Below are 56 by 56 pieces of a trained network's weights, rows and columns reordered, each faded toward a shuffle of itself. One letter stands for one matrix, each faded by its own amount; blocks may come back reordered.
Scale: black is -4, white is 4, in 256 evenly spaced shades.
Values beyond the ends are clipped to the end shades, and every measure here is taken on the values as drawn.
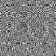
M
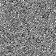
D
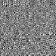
M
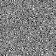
D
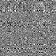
M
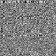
M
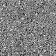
D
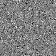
D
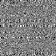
M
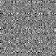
M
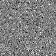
D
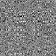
M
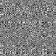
M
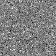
D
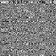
M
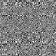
M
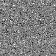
D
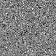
D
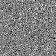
D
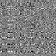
M
